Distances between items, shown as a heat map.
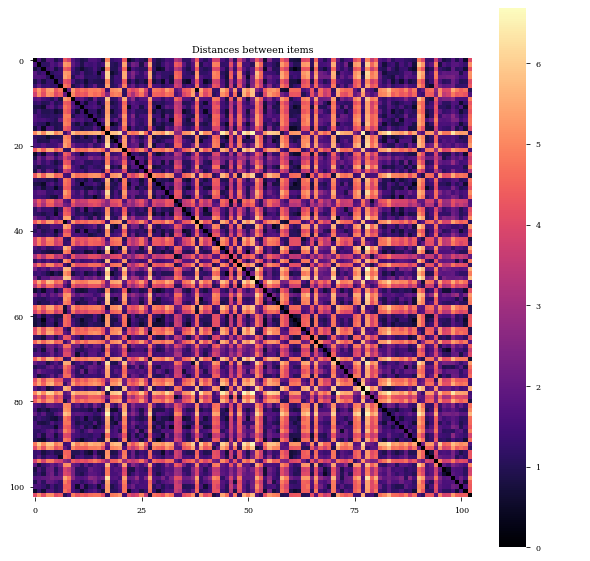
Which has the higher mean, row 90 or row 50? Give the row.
90
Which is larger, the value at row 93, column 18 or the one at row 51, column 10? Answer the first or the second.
the second
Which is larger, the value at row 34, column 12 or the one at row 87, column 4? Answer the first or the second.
the first
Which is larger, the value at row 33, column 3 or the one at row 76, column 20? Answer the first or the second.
the second
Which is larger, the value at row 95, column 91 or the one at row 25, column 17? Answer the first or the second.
the second
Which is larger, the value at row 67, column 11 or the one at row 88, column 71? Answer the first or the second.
the second
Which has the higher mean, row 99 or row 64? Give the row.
64
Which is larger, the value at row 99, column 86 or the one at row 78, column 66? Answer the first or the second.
the second
